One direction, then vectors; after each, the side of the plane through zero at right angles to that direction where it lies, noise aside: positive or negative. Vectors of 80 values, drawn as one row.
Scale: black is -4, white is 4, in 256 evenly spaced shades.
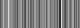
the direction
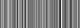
positive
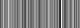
positive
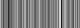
negative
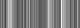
positive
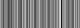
negative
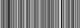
negative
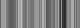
positive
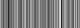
negative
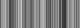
positive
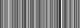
positive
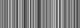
positive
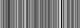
negative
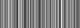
positive
